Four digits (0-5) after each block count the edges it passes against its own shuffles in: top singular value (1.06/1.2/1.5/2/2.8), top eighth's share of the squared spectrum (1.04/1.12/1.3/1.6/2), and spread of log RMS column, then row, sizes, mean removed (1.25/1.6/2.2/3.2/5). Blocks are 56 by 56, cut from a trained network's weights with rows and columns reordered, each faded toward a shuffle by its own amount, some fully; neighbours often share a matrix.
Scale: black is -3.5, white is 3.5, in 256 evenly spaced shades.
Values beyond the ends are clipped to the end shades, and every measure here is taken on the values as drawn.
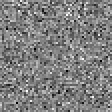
3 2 0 1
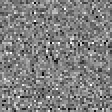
3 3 0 1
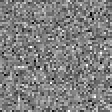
3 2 0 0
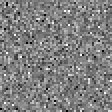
0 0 0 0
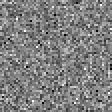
0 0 0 0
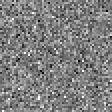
0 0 0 0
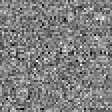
3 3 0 1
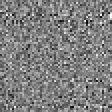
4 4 2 2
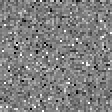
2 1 0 1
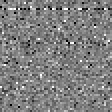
4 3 0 2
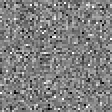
3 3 1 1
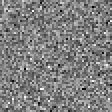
0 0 0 0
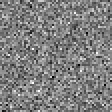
2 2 0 0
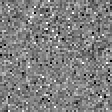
2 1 0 0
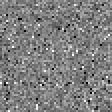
1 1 0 0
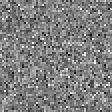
1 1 0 0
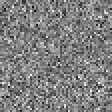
3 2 0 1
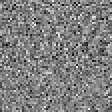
3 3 0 1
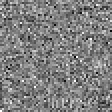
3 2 0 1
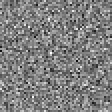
2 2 0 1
